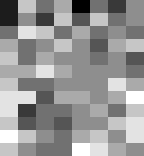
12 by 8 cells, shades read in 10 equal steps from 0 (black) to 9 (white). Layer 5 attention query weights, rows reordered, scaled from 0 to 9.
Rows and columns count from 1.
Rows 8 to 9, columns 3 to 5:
3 6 6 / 4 4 5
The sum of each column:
71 63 56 61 60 63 63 71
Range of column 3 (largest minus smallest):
6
